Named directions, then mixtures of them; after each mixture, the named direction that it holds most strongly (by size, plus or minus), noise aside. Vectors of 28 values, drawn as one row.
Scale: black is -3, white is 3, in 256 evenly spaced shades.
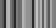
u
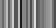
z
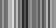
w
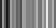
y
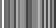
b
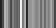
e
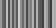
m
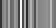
e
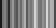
y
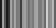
y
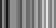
y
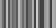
m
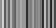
b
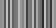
m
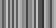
m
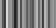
u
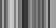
w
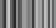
u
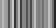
z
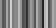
m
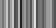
z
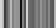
e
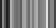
y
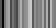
b
